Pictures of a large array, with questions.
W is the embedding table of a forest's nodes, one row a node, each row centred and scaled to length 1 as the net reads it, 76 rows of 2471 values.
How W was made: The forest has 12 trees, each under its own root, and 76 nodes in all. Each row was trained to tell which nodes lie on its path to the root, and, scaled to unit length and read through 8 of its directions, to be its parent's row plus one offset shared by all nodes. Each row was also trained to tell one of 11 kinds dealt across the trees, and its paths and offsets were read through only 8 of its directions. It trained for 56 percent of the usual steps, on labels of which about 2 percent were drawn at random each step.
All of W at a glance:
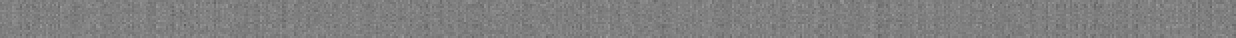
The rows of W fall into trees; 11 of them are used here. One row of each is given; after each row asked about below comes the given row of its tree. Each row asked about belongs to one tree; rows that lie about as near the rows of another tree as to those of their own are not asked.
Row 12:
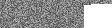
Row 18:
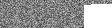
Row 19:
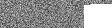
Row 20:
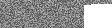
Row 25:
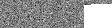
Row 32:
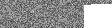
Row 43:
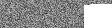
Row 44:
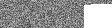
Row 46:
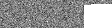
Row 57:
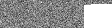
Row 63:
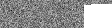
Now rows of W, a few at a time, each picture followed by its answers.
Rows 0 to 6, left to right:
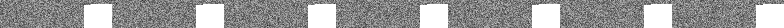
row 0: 44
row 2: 43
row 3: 44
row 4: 44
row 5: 32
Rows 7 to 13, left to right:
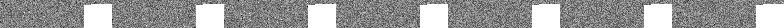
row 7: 20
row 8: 25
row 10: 12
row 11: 63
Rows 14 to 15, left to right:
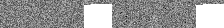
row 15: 12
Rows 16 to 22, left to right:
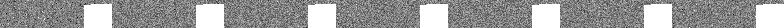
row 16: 12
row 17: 57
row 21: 32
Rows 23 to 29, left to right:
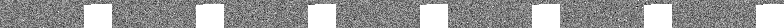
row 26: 20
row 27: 63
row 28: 25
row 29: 32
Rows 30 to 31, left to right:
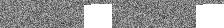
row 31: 18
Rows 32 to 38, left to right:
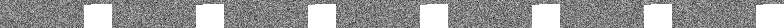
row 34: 57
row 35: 46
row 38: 43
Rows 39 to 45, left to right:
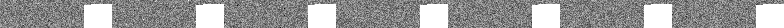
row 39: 57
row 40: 25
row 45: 12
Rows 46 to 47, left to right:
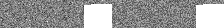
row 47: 20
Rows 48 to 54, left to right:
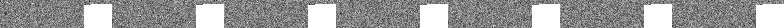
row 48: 25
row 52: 25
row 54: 18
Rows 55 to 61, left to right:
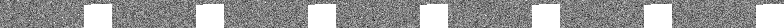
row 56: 18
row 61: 57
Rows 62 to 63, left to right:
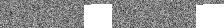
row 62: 43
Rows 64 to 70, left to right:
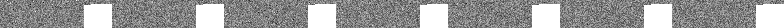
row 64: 25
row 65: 46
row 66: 63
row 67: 20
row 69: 12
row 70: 63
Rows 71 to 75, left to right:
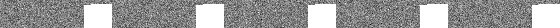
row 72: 19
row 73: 12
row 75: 43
